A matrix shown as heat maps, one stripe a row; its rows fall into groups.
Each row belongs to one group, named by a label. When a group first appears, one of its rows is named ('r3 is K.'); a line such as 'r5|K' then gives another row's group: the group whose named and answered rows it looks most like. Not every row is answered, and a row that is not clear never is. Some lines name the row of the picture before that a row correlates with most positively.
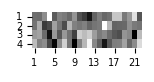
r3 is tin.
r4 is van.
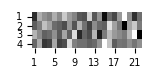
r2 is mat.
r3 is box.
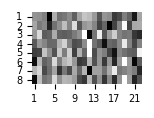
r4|van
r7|box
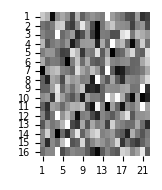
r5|van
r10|mat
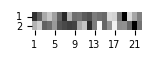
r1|mat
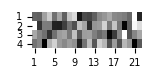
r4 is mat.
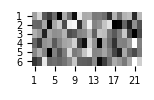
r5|tin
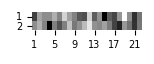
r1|van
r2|tin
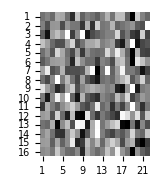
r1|mat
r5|mat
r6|mat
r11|van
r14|van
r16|mat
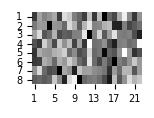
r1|van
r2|tin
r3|box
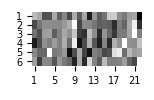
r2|box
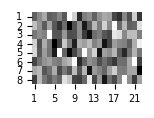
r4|van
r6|box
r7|box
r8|van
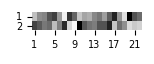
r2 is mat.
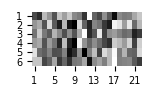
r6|box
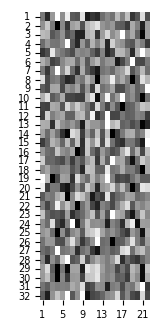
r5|mat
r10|box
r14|van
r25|tin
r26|van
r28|tin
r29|tin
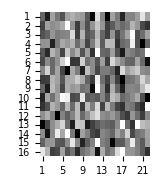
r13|mat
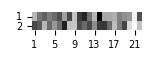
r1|box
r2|mat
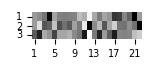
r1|tin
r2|box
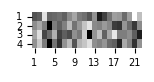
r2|tin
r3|box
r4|tin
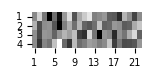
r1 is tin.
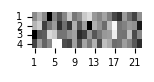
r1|tin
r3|mat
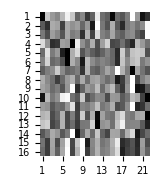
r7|mat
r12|box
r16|tin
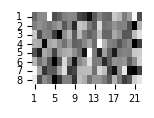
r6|van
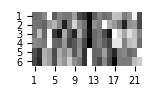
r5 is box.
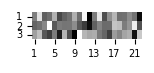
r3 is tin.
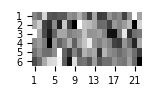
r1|mat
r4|tin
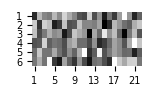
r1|van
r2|van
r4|mat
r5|box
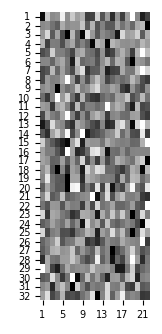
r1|van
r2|box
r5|mat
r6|mat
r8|van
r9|tin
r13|mat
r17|box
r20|van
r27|van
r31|mat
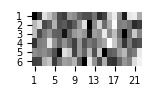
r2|box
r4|mat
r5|van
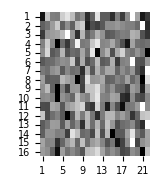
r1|van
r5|box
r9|tin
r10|tin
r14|van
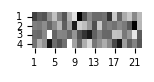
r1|mat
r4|tin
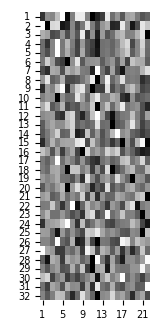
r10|tin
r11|box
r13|van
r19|mat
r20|van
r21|box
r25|tin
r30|box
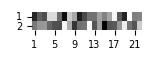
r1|mat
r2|van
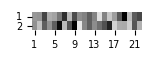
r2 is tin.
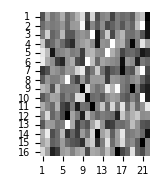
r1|box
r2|box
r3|box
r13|van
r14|box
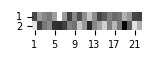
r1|van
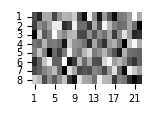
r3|van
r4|mat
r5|tin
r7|mat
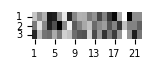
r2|tin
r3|van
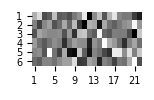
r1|box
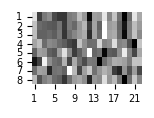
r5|van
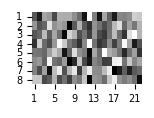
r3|mat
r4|van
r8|box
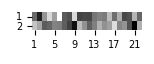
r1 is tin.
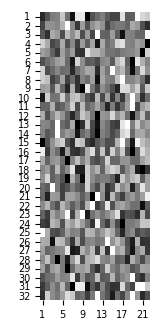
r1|mat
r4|box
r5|tin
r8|box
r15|mat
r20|mat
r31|mat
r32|van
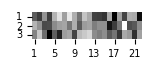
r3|tin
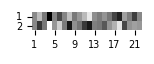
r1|tin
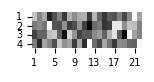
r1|mat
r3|mat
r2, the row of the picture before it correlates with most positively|2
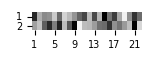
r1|van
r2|tin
